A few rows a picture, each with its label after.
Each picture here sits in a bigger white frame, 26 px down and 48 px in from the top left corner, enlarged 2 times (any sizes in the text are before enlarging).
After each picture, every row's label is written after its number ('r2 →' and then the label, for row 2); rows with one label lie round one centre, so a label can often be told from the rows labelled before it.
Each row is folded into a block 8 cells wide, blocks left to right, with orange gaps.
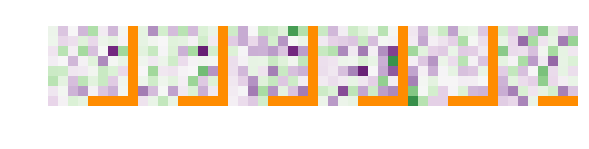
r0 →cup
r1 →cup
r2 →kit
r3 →kit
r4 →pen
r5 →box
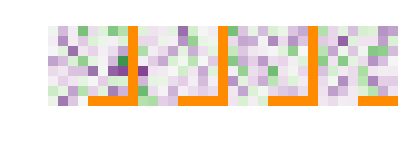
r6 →kit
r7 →pen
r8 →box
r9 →box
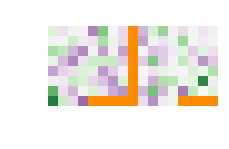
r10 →pen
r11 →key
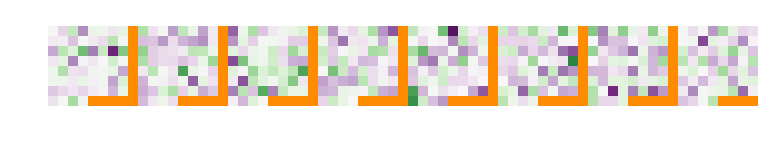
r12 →cup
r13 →box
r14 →key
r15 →box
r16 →pen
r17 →kit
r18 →kit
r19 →box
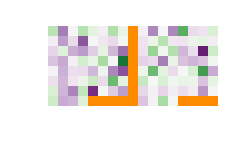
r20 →kit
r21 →cup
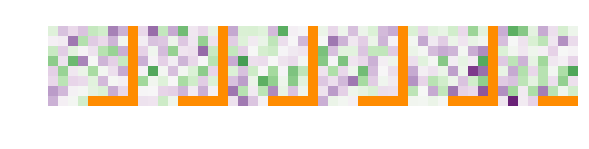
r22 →box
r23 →cup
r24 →key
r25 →box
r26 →kit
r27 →key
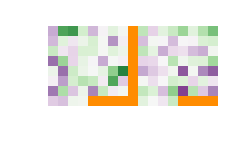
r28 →key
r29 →kit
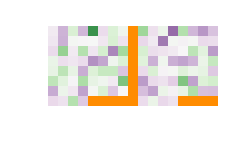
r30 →cup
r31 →box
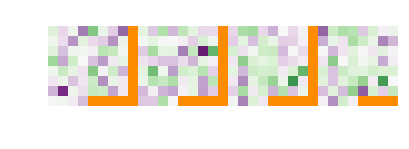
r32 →box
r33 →cup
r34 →key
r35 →key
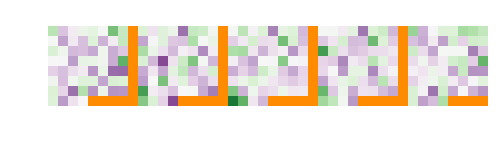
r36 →kit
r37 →pen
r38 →pen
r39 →pen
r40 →kit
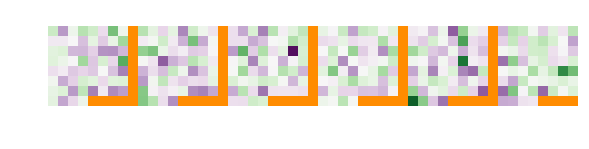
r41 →kit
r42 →pen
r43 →cup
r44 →cup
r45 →pen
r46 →key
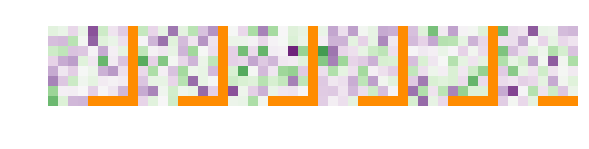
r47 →pen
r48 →box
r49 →cup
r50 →box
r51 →key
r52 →box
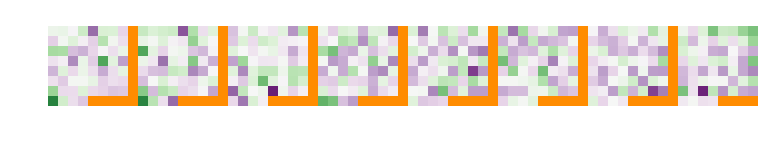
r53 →pen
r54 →pen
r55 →key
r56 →pen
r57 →kit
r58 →box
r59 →kit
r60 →kit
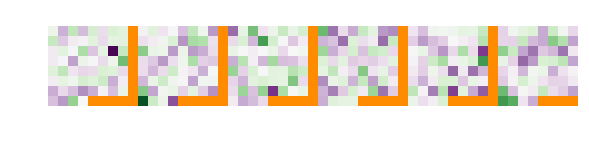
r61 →cup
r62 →pen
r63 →key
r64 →box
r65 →kit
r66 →pen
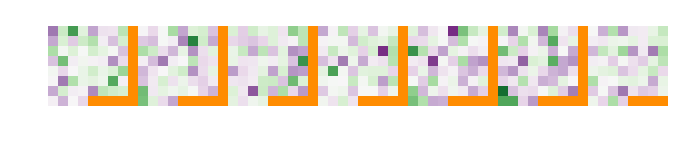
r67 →key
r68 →pen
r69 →kit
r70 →cup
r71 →pen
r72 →pen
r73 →cup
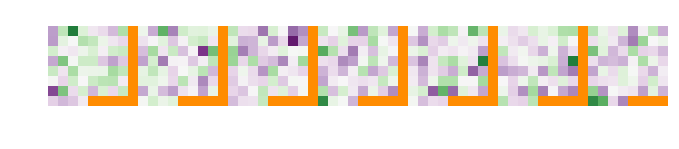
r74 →key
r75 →cup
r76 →box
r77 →pen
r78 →kit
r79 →kit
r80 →pen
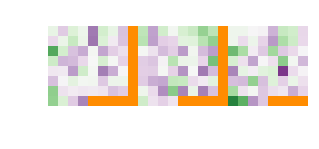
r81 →pen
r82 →kit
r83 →pen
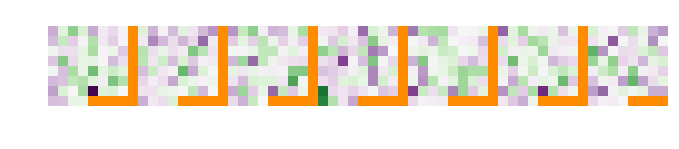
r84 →key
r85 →box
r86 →key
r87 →pen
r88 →key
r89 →key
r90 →box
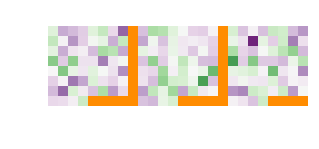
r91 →box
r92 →key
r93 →box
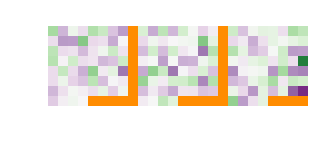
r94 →box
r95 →cup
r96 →kit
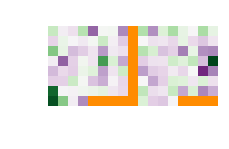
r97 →pen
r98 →kit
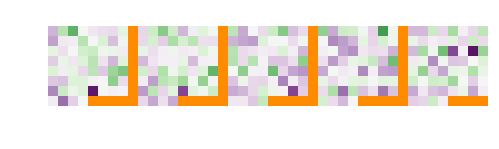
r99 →key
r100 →key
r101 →box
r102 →kit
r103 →cup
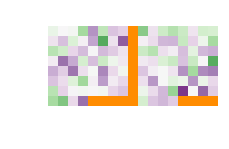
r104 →pen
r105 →kit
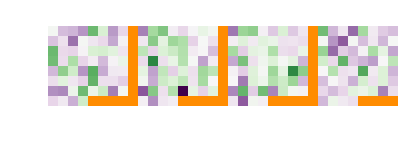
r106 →box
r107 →key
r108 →key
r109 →box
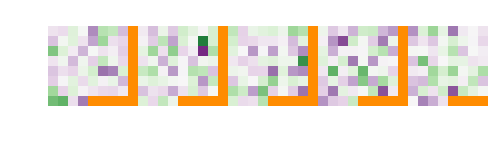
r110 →pen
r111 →cup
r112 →kit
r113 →box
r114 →key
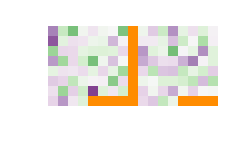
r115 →key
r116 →cup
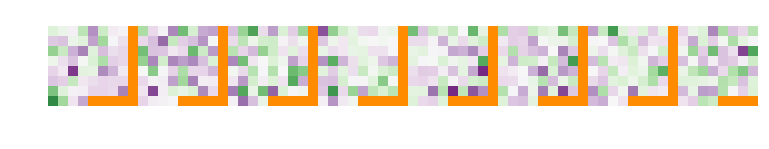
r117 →pen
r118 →box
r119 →key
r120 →key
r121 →kit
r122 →kit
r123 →key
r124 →cup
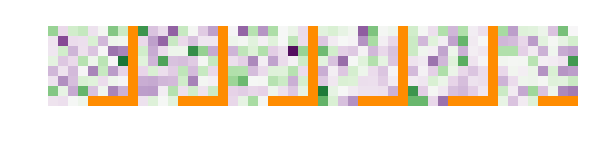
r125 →kit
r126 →box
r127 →cup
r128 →pen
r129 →pen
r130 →kit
